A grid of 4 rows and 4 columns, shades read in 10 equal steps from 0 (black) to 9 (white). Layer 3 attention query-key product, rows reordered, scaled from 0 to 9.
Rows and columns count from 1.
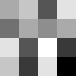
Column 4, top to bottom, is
8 6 2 0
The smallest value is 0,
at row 4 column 4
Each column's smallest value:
4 2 3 0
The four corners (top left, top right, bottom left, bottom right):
6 8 7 0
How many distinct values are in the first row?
4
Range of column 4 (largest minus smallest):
8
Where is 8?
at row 1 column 4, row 3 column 1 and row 4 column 3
